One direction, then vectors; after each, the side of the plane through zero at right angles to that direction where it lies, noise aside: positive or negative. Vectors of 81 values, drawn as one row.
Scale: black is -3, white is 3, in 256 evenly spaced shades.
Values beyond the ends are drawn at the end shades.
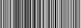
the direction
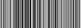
positive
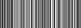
negative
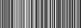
negative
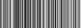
positive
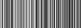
negative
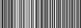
negative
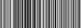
positive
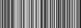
negative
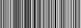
positive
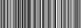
positive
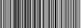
positive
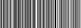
positive
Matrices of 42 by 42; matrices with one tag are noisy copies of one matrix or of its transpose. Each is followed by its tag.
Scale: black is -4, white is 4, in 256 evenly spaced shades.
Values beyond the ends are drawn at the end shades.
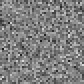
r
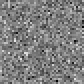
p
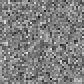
p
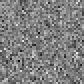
r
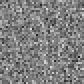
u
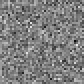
p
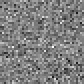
u
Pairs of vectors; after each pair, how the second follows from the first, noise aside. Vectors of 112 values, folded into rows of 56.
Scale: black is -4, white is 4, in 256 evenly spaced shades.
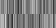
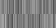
shrunk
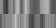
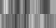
negated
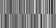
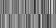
negated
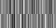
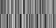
negated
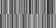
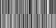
sign-scrambled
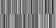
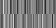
wrapped around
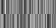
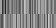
sign-scrambled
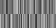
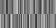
copied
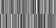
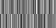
copied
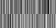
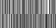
negated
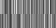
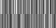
copied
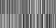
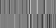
partly zeroed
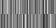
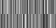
copied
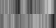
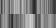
wrapped around
